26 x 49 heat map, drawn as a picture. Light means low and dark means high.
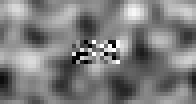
Average level on the scale: 50%. Odd patch: rougher, in the centre. Histogram: bell-shaped. Roughest part: centre. Grain: blotchy.
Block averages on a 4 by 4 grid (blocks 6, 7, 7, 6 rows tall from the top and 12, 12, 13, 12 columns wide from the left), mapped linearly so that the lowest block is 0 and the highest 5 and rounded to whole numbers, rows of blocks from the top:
1101 / 3323 / 0443 / 4453
